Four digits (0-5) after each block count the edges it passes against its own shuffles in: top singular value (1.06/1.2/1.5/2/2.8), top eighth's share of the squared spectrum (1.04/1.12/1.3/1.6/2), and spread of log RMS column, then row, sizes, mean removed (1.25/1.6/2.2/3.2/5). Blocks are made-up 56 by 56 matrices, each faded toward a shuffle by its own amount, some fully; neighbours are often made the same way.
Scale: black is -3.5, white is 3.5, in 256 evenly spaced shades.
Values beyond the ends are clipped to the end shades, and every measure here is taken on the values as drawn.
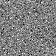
0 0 0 0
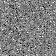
0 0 0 0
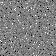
0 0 0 0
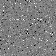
1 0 0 0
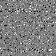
1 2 0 2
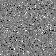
0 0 0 1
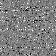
1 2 0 2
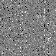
1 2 2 0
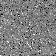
1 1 0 0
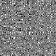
3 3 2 2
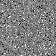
2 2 1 1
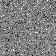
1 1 0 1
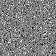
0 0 0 0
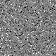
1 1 0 0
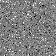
0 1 0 0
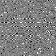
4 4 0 2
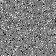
1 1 0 0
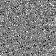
3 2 0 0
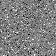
0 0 0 0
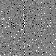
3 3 2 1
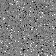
1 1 0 0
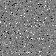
0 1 0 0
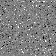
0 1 0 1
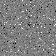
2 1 0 1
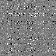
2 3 2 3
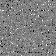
2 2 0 1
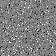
0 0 0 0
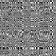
5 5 3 3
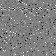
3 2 0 1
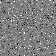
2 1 0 0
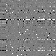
4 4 1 2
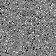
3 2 0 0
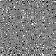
4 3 1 2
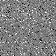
2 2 0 1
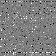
4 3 0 1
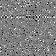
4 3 0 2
